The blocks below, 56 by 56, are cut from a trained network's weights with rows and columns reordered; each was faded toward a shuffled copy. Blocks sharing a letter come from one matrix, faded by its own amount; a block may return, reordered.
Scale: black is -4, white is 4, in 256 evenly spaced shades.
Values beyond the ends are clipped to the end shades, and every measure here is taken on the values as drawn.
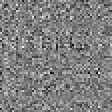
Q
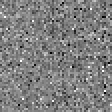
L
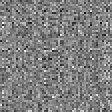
Q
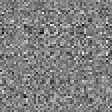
Q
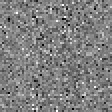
L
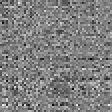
Q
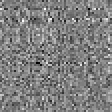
Q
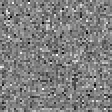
L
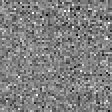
L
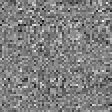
Q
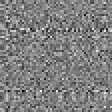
Q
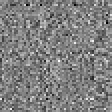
Q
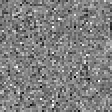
L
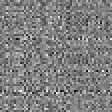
Q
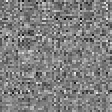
Q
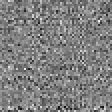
Q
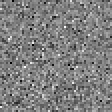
L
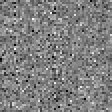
L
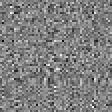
Q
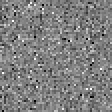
L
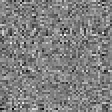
Q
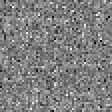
L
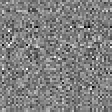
Q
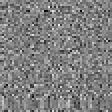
Q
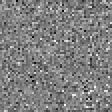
L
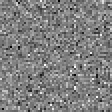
L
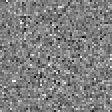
L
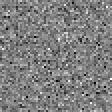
L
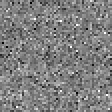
L
